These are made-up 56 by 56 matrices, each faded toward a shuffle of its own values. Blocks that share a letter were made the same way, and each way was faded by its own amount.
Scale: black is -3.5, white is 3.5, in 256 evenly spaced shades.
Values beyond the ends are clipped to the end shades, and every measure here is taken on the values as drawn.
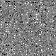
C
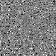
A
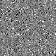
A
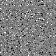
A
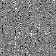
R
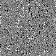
R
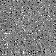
A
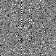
R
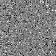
A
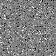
C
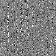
R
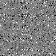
C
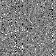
R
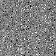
R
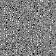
R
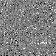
A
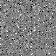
C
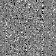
R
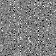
R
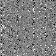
R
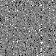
C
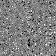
C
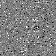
C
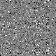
C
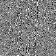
R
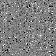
C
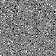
C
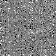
R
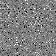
C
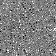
C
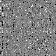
C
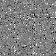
C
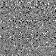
A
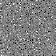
C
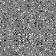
A
